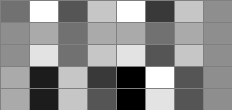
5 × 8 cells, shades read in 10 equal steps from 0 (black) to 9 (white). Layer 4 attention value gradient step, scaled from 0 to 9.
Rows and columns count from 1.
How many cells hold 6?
6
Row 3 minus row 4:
-1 7 -3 5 8 -6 4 0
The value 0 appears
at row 4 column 5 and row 5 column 5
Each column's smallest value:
4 1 3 2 0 2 3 5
